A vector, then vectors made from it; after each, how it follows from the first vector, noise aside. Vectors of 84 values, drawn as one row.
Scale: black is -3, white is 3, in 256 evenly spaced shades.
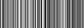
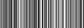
reversed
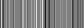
partly zeroed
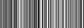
reversed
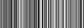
reversed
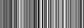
reversed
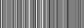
partly zeroed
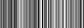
reversed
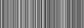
shrunk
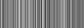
shrunk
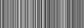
shrunk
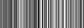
reversed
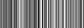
reversed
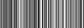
reversed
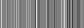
partly zeroed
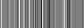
partly zeroed
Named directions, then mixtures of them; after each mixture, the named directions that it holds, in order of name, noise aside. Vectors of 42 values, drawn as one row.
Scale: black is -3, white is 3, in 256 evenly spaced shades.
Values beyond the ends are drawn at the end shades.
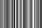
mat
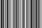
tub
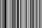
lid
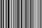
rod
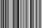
lid, rod, tub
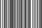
tub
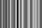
lid, mat, rod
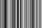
lid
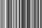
lid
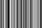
mat, rod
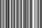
mat, rod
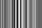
lid, mat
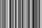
mat, rod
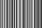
lid, mat, rod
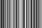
tub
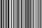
rod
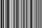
mat, rod, tub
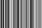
lid, rod, tub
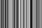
lid, mat, tub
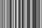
lid, mat, rod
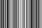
tub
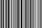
rod
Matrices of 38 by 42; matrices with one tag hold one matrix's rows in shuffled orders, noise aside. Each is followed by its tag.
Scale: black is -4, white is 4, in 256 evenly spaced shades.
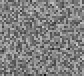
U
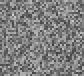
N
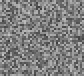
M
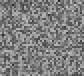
M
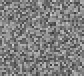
U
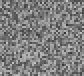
M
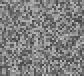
N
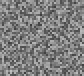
U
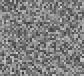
U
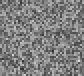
N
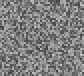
U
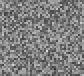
U
